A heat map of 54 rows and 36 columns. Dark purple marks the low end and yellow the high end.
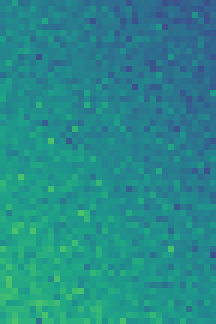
Values rise toward the bottom left. The bottom left is the ninth with the highest average. The grain is fine, like static. The halves do not mirror each other.
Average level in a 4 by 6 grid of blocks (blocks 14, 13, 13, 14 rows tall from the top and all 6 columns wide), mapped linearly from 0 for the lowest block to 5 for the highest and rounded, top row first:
2 2 1 1 0 0
3 3 2 2 1 1
4 4 3 3 2 2
5 5 4 4 3 3
